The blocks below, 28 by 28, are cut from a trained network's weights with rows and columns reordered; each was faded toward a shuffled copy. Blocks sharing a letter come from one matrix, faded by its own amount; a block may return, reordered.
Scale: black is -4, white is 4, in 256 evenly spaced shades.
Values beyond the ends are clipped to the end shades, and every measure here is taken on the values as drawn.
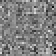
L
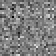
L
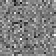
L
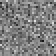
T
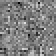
L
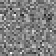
L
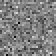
T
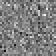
T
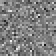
T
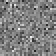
T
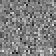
T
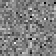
T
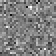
L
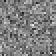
T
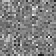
L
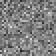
T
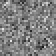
T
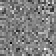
L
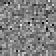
T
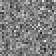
T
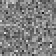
T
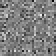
L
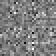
L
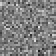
T
